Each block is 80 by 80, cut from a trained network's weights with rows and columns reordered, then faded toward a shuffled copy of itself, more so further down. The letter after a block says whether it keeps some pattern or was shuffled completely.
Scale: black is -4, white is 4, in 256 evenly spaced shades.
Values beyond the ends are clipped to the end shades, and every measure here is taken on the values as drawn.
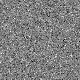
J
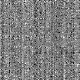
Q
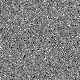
J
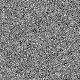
J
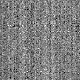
Q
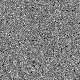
J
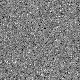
J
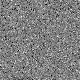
J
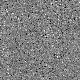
J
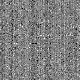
Q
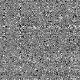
Q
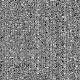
Q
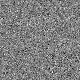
J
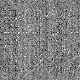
Q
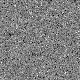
J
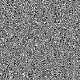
Q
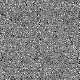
Q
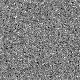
J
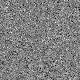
J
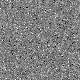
J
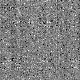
Q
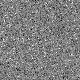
J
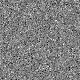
J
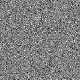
Q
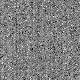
Q
